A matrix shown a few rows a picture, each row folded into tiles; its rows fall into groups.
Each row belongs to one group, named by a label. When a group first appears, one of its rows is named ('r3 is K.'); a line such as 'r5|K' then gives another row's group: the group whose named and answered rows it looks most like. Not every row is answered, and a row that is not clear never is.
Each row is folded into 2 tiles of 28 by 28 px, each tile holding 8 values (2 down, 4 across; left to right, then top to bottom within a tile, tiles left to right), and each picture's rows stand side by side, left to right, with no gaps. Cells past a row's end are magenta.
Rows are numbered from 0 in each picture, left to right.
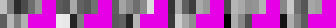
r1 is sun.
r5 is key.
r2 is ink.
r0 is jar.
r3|key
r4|key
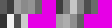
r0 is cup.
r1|sun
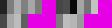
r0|key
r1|jar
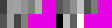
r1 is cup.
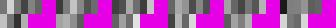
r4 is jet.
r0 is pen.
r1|sun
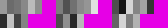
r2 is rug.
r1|ink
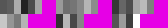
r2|cup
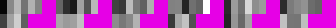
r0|key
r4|cup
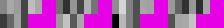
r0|key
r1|rug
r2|key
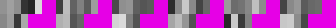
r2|sun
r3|sun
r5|sun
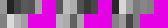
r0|jar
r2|pen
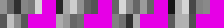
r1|sun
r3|key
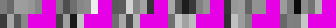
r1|ink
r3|jar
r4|key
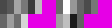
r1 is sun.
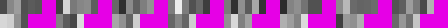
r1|pen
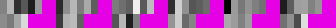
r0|jet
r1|key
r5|cup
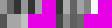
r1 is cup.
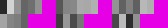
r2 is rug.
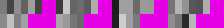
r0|rug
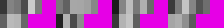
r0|key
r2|key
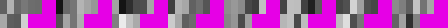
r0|pen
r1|cup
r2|jar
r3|sun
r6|sun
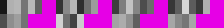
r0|key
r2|sun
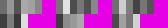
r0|cup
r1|jet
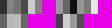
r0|key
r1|jar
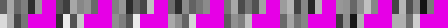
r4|jet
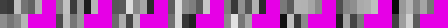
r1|jet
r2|rug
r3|sun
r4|rug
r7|key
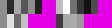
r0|rug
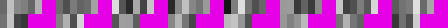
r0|sun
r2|jar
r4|sun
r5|jet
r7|cup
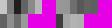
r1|jet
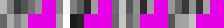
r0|jar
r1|sun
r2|jet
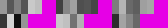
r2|key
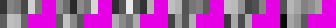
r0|key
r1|jar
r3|jet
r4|jet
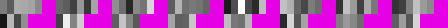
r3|pen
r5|jet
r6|key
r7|cup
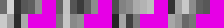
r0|pen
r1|jet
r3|sun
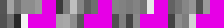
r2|ink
